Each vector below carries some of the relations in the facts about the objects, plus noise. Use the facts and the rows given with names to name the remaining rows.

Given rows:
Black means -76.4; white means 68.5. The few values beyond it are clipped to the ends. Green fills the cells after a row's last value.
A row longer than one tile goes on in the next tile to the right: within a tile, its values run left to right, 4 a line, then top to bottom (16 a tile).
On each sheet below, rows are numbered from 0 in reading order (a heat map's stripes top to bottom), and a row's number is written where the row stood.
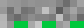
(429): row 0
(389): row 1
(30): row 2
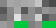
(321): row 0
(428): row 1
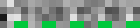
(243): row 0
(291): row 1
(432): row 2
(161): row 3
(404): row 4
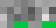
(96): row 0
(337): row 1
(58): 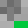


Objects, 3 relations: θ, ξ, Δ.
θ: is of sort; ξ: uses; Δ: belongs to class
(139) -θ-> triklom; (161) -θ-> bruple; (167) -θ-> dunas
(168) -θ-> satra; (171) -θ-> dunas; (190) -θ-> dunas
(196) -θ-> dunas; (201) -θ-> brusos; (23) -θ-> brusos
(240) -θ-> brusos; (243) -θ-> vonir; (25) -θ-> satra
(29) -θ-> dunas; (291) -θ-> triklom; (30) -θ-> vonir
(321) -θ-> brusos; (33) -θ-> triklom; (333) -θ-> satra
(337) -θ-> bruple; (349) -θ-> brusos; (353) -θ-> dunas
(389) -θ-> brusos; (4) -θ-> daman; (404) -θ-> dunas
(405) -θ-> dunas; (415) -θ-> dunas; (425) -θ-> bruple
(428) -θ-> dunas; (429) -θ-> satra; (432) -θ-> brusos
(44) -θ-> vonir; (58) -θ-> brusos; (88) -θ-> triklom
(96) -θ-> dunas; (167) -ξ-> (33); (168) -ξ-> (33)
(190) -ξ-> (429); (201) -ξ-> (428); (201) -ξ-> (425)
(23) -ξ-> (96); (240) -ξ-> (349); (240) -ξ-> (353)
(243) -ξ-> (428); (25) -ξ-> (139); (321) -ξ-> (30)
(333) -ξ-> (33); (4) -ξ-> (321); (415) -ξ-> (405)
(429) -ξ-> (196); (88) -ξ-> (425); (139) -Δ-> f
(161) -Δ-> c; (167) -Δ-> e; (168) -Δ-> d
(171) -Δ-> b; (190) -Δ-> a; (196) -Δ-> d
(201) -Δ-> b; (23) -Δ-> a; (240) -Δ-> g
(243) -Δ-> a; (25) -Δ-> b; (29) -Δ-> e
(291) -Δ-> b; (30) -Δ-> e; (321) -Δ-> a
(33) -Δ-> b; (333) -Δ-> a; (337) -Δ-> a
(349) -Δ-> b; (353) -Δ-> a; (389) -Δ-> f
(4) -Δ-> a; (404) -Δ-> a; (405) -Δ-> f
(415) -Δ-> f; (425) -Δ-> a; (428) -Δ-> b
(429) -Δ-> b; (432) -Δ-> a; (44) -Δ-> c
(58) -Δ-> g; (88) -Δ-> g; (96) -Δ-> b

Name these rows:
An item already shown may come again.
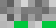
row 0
(167)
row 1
(240)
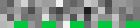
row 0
(167)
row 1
(353)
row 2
(88)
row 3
(425)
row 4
(349)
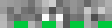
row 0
(429)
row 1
(333)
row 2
(33)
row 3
(168)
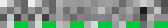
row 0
(201)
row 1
(201)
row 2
(25)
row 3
(415)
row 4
(29)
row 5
(425)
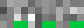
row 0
(353)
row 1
(33)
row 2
(196)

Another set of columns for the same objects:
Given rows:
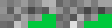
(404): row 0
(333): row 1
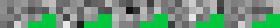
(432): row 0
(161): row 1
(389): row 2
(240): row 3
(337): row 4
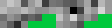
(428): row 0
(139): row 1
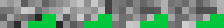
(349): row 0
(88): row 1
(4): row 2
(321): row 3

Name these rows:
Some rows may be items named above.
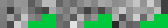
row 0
(353)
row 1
(333)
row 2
(88)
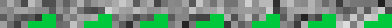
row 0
(33)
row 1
(23)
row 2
(428)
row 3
(25)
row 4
(58)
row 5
(429)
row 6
(30)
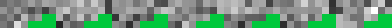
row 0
(333)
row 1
(88)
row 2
(96)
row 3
(425)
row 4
(201)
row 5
(58)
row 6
(196)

